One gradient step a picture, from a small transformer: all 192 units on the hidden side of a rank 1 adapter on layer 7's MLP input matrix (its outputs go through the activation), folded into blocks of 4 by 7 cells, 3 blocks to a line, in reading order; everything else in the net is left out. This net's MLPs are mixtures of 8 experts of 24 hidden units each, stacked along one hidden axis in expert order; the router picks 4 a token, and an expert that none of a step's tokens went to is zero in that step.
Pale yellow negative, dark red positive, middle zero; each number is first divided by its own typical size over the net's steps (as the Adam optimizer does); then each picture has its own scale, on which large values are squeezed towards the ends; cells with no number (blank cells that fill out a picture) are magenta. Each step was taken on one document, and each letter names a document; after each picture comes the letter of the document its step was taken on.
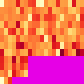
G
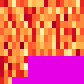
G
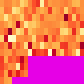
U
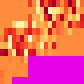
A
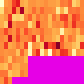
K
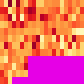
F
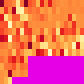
K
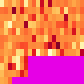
U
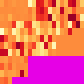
A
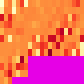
K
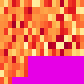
F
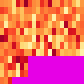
K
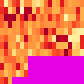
F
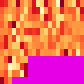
G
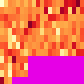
G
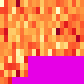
U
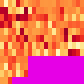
F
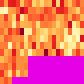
F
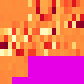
A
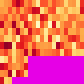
G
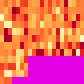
K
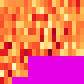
G
